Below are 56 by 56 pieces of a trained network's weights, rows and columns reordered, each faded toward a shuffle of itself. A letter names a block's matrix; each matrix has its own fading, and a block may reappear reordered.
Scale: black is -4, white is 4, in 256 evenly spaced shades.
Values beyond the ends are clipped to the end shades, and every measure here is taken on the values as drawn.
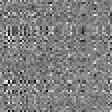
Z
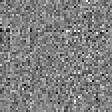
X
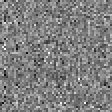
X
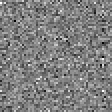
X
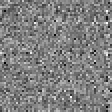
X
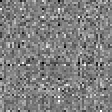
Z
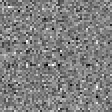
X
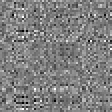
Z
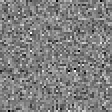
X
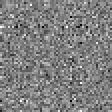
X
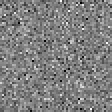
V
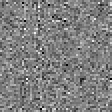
X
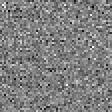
V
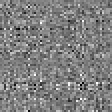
Z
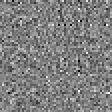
X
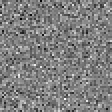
V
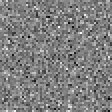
V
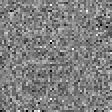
X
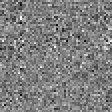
X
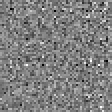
X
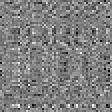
Z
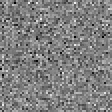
V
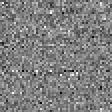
X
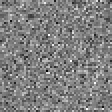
V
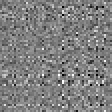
Z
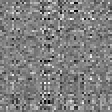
Z
